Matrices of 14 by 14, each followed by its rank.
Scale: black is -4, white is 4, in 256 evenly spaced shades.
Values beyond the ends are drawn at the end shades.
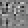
three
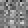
three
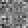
three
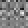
two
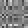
two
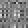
three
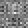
three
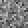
full rank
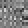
two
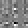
two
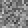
full rank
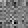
three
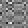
two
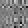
three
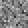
full rank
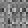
two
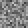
full rank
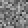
full rank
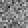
full rank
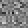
three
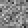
full rank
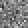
full rank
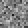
full rank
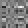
two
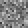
full rank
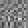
two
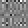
two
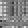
two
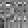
three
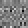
three
